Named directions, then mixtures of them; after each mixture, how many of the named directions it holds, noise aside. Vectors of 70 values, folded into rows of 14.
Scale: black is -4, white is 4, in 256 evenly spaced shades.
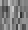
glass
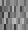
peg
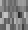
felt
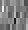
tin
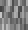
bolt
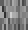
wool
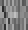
one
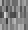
three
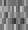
one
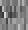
two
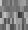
one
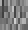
three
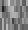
three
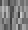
one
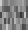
two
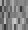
one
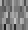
three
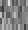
two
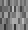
one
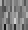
three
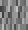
two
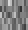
three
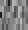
one
